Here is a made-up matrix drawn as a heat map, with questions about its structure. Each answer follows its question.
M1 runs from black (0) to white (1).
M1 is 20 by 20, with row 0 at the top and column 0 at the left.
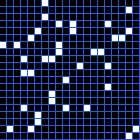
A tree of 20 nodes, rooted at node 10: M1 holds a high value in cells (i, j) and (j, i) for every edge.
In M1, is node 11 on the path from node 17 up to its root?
no
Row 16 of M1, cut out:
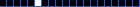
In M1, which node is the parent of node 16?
5
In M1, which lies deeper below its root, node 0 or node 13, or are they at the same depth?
the same depth
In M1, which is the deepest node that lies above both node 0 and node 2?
6
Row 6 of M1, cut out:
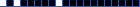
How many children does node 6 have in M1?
2
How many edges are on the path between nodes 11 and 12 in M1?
3
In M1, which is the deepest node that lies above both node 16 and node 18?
4
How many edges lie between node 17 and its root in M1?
3
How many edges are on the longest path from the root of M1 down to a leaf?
4
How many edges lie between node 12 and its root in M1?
3
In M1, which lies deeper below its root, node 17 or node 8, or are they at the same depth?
node 17
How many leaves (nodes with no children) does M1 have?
10
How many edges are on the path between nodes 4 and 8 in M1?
3
